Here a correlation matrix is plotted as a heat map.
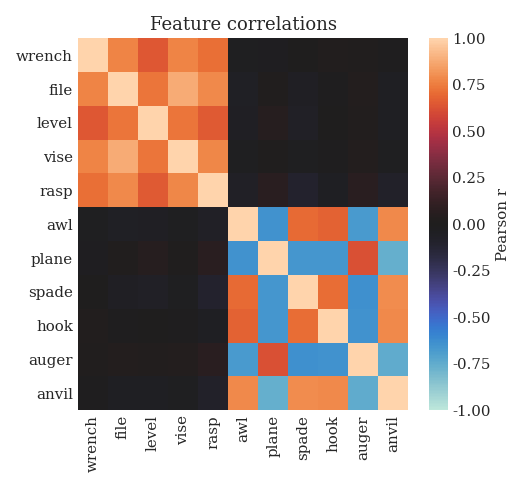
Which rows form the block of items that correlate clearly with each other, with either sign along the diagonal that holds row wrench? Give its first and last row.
wrench to rasp
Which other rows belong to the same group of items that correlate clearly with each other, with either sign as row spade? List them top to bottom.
awl, plane, hook, auger, anvil
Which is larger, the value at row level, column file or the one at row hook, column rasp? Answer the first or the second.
the first
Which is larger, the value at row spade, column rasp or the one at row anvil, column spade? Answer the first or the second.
the second
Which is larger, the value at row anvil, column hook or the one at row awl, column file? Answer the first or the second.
the first
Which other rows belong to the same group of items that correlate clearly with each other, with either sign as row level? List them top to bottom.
wrench, file, vise, rasp
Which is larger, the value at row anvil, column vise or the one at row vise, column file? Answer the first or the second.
the second
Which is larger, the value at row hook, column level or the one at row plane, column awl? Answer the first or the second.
the first
